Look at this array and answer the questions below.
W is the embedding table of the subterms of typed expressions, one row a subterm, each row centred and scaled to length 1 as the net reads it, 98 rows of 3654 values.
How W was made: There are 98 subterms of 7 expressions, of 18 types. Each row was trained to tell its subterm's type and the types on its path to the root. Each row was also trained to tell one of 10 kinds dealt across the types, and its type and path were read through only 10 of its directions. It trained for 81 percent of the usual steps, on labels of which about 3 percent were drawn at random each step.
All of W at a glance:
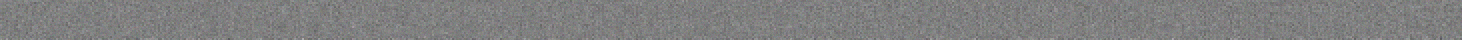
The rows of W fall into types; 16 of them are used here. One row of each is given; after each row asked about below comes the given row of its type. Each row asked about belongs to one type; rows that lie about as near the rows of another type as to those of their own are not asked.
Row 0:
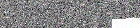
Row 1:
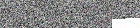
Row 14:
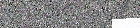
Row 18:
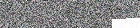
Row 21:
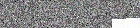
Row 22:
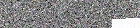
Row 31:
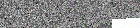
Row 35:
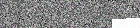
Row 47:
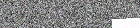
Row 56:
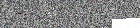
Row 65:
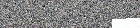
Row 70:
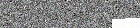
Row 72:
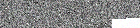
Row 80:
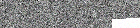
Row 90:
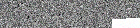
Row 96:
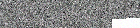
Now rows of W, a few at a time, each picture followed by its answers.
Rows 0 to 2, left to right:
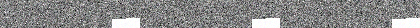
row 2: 1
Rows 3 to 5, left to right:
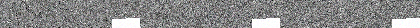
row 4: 18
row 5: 65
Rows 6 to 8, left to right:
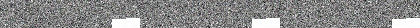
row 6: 0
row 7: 90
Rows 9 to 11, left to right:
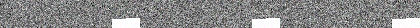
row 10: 31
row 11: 70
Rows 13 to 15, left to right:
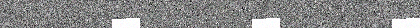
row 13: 47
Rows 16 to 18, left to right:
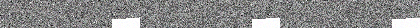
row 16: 80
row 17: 18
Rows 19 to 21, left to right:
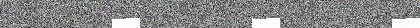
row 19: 80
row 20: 90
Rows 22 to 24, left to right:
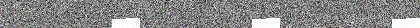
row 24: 90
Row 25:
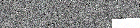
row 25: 47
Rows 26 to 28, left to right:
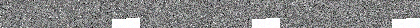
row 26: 35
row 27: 18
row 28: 65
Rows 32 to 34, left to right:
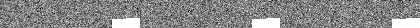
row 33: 56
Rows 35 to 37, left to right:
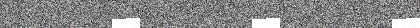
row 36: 90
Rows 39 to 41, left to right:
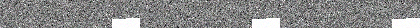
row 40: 14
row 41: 47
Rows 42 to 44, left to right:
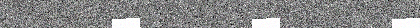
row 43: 0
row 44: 80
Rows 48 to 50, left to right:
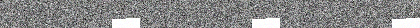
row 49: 0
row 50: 18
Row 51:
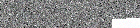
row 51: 96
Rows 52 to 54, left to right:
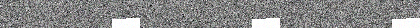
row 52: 65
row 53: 18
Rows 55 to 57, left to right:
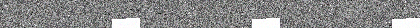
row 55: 35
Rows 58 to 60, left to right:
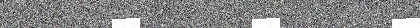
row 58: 31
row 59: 96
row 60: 21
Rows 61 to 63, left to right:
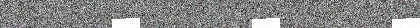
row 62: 1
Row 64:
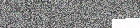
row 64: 31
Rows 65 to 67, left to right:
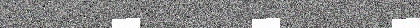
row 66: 96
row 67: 0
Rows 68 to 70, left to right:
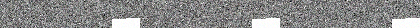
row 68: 21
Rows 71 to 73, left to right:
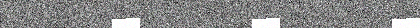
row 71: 47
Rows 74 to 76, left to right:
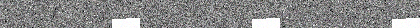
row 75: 96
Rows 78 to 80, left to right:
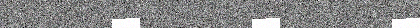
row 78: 72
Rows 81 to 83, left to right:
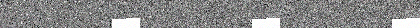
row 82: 0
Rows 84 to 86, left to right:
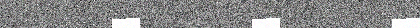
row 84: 1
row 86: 56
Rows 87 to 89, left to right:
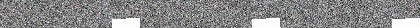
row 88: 65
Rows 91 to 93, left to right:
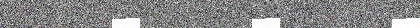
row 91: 1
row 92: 80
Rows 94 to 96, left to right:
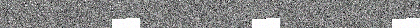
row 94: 80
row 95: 31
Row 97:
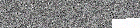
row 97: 31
